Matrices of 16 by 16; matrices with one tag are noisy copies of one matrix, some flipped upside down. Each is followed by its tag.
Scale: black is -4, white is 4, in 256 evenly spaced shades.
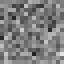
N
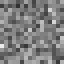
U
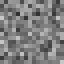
U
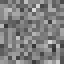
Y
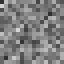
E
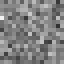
U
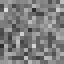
N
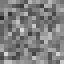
N
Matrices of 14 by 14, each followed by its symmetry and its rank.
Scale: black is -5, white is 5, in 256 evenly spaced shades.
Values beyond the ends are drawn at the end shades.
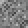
symmetric, full rank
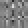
neither, rank two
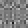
neither, rank two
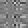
neither, rank two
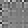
antisymmetric, rank two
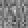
neither, rank three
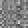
neither, rank three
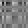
neither, rank one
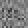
neither, rank three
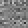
neither, rank three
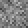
symmetric, full rank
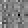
neither, rank three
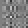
neither, rank two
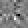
antisymmetric, rank two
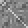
symmetric, full rank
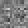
neither, rank three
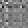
antisymmetric, rank two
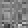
neither, rank two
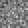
symmetric, full rank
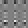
neither, rank one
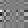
neither, rank one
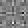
antisymmetric, rank two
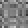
antisymmetric, rank two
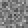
symmetric, full rank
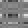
neither, rank one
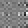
neither, rank two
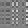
neither, rank one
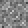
symmetric, full rank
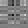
neither, rank one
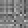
antisymmetric, rank two
